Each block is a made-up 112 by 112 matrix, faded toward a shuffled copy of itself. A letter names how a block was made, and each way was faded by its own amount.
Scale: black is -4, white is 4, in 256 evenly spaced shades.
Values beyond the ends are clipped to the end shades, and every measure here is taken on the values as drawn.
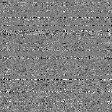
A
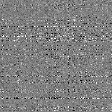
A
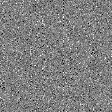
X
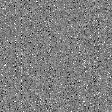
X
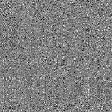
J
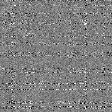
A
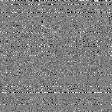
A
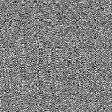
J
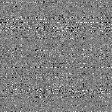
A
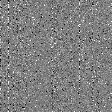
X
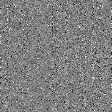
X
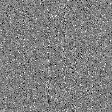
X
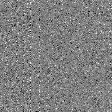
X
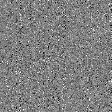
X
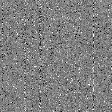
X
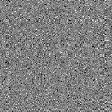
J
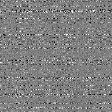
A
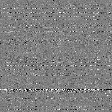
A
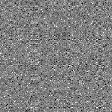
J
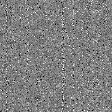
X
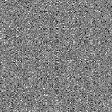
J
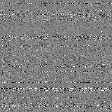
A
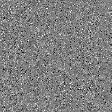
X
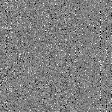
X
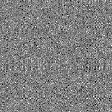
J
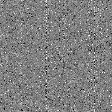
X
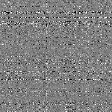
A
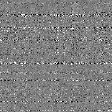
A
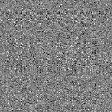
J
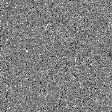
X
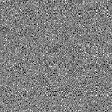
J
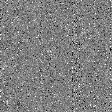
X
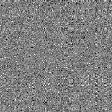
J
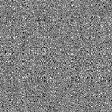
J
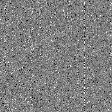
X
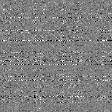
A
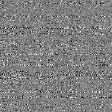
A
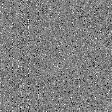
X
